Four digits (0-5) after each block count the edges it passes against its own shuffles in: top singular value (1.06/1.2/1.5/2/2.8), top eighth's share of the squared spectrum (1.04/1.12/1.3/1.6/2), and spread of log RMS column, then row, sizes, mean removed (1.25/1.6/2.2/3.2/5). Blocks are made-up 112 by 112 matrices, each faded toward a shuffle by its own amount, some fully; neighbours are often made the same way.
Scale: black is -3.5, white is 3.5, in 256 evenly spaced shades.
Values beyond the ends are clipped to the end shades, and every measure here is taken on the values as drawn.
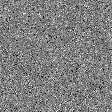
0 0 0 0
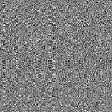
4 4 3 3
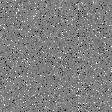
3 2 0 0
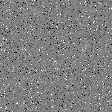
2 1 0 0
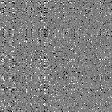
5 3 2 2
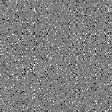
4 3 2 1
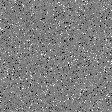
0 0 0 0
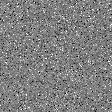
2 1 0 0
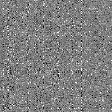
4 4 3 2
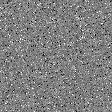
1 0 0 0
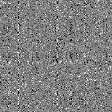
4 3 3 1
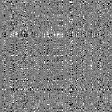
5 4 4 3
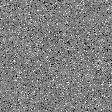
0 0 0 0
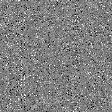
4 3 2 1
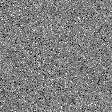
0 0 1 0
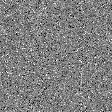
0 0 1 0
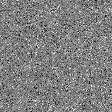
0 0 1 0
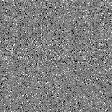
4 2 1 1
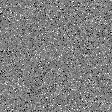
2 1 0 0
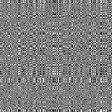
5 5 4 4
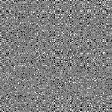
5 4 3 3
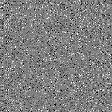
4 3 1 1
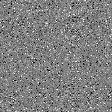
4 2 1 0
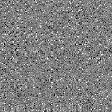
4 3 2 2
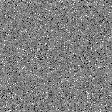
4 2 1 1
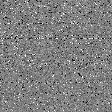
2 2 0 2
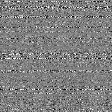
2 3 0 4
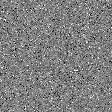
0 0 0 0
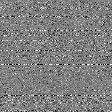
3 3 0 4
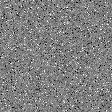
0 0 0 0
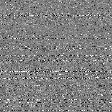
2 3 0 4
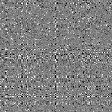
5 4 3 3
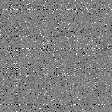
4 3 2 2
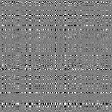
5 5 4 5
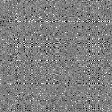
5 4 3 3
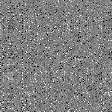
4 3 1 1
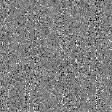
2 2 3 0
